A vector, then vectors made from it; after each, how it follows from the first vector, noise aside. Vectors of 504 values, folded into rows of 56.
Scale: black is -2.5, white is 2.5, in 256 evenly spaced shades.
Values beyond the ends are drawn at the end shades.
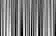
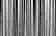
reversed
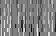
partly zeroed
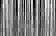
reversed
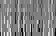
partly zeroed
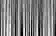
copied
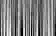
copied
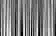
copied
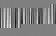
partly zeroed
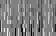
partly zeroed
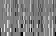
partly zeroed
